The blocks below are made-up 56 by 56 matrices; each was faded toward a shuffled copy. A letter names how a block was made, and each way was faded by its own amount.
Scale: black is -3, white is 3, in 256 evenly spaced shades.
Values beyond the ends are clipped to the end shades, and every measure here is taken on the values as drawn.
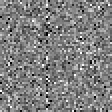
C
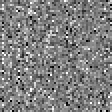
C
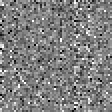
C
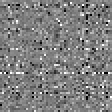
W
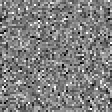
C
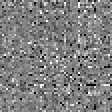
W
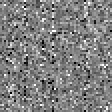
C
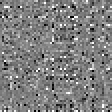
W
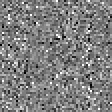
C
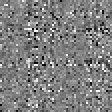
W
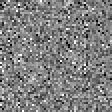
C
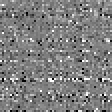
W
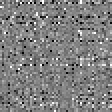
W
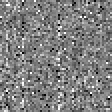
C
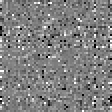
W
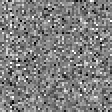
C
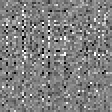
W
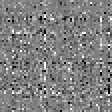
W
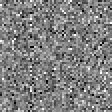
C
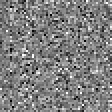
C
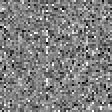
C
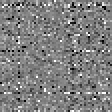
W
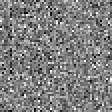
C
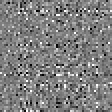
W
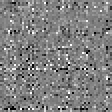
W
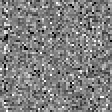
C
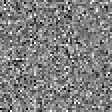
C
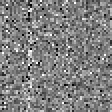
C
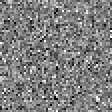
C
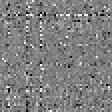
W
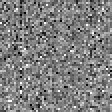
C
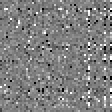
W
